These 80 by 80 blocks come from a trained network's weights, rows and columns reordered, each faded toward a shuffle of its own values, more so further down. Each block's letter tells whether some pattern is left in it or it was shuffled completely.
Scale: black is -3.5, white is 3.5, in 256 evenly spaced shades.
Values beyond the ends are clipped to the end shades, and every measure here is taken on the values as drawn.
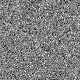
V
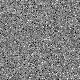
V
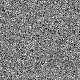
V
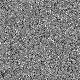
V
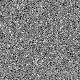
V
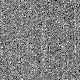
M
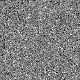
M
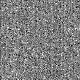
M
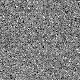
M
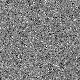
V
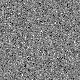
V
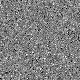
V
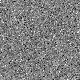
V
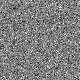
V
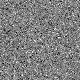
V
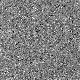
M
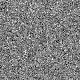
M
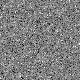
V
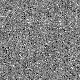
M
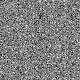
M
